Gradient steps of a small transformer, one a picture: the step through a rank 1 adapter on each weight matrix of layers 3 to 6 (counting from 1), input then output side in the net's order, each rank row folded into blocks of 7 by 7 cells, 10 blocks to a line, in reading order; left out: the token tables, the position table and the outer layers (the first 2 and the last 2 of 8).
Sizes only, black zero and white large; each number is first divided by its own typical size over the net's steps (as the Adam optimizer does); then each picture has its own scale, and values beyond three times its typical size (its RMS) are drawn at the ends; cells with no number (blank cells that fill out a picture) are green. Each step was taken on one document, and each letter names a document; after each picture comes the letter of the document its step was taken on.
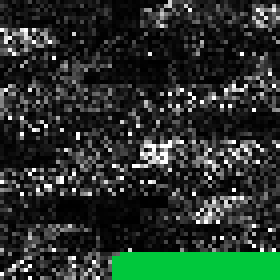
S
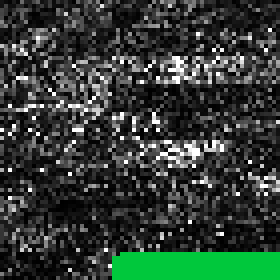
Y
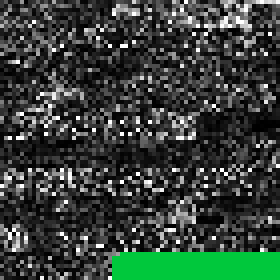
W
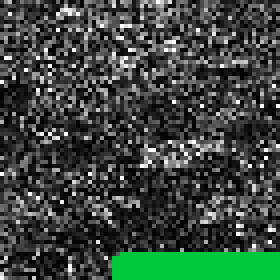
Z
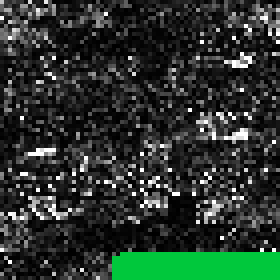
S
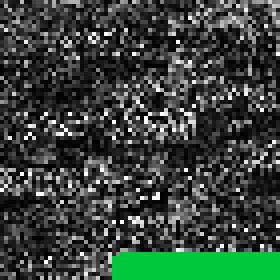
W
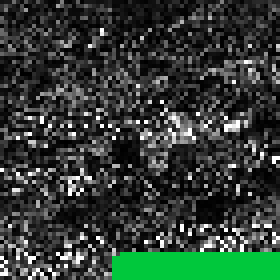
W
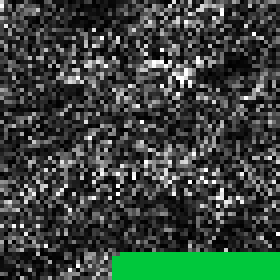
Z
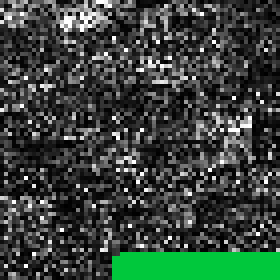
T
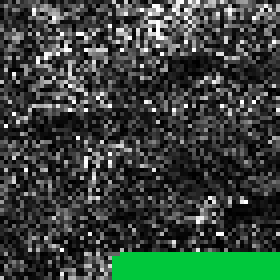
Z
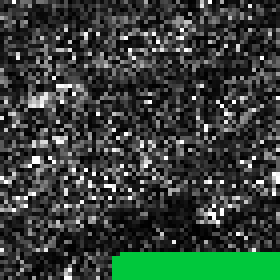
Z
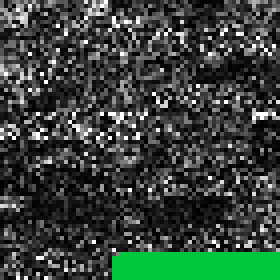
T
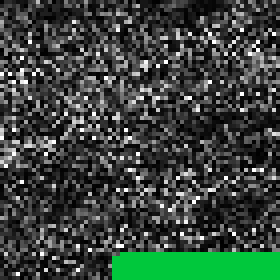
T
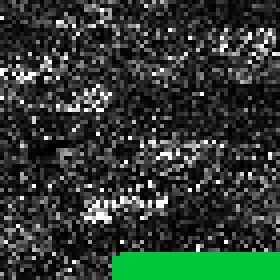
Y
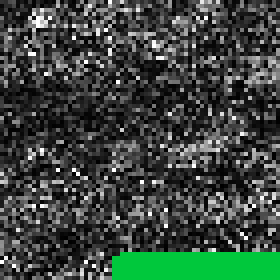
Z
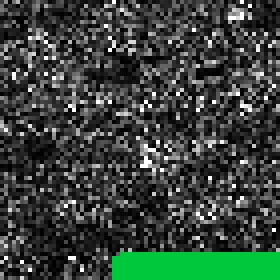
Z
